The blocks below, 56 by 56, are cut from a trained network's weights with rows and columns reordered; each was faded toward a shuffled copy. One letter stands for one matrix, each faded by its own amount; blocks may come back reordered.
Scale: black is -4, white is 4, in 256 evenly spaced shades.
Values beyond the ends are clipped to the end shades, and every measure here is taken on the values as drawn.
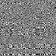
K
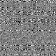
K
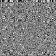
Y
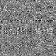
Y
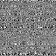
K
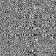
Y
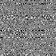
K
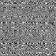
K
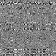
K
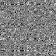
Y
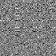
Y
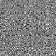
Y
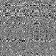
K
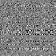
K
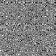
Y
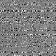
K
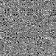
Y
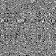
Y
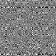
K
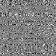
K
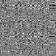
K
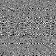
K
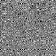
Y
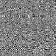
Y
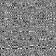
K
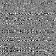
K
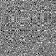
Y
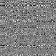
K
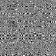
K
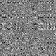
Y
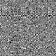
Y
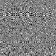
Y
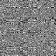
Y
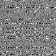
K
